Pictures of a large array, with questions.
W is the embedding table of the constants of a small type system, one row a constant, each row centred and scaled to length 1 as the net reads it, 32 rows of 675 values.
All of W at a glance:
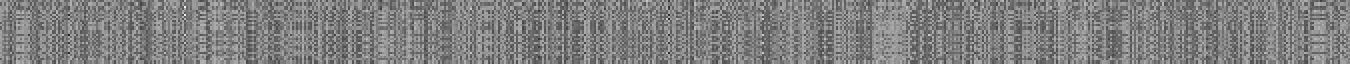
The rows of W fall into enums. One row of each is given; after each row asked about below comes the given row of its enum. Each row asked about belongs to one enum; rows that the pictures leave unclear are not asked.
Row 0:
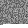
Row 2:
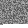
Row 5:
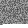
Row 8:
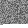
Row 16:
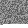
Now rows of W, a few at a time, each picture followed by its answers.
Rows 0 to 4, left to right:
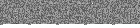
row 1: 2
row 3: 0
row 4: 0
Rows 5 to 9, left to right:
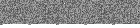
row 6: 8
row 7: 0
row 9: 0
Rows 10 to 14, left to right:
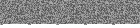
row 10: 16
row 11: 2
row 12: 8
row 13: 2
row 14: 2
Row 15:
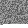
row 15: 16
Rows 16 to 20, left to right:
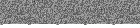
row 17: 0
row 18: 16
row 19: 5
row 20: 16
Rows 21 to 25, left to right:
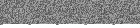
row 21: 0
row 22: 16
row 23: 5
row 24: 8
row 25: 16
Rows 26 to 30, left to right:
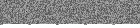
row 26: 0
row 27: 16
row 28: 5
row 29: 2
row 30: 8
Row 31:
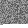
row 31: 8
